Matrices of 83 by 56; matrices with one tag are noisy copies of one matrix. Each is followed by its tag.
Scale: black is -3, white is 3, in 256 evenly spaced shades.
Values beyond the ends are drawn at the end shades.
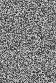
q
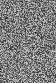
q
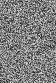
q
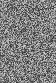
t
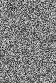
t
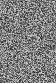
q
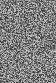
q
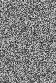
t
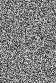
q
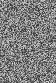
t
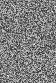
q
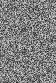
t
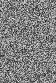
t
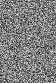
q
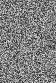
q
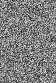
t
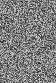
q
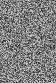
q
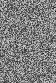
t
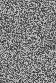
q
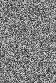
t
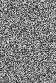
t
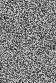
q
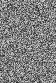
t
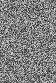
t
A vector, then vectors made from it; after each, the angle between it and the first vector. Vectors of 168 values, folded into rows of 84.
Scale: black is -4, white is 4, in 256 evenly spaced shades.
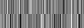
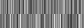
nearly opposite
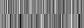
nearly parallel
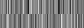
partly aligned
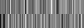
orthogonal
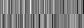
partly aligned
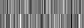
nearly opposite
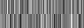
nearly parallel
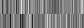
orthogonal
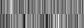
partly opposed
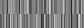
nearly opposite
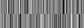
nearly parallel
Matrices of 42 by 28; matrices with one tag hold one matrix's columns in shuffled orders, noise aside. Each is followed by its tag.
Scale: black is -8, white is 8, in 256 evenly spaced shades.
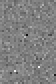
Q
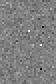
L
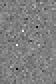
L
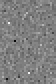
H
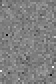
Q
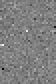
L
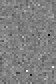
Q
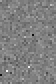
Q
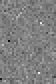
H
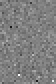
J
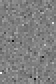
H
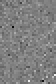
J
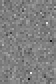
H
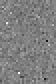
H
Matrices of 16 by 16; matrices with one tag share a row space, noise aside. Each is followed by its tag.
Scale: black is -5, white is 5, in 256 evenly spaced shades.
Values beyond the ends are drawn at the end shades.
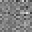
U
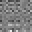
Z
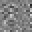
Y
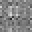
Z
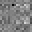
U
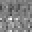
Z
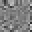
Y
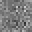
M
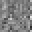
Y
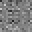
Z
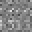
Z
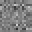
M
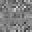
M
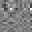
Y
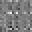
Z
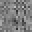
M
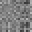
U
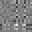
M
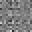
Z
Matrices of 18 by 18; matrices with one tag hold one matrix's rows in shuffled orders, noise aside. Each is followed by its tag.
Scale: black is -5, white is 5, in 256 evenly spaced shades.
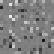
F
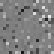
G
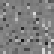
G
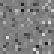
G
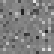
G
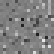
G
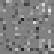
G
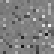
G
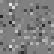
F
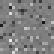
F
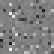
F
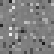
F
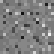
G
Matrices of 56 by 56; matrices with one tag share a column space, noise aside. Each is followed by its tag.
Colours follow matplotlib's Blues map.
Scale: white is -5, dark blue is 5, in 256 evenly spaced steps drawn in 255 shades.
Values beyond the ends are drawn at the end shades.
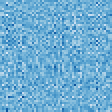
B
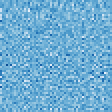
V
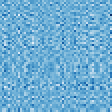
B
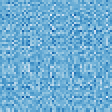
B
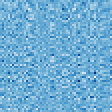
V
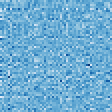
V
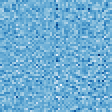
V
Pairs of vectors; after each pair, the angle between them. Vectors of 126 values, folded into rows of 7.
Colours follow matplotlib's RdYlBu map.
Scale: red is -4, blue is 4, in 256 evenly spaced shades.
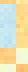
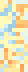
partly aligned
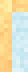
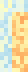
nearly opposite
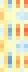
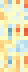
nearly parallel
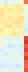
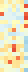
partly opposed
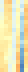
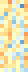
partly aligned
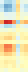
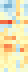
nearly parallel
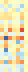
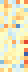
orthogonal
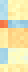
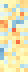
partly aligned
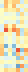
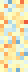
partly opposed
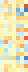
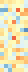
partly opposed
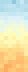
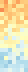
nearly opposite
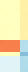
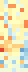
partly aligned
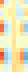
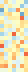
orthogonal
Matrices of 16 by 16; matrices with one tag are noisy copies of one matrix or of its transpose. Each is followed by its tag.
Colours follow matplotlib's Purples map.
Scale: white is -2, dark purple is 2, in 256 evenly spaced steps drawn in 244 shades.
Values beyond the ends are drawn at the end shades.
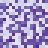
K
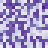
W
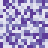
K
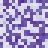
K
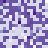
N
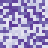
N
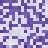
N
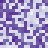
N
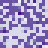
N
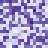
N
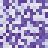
K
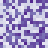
K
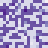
W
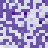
N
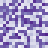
W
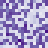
N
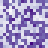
K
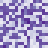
W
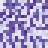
W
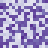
K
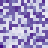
N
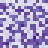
K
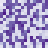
W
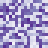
W
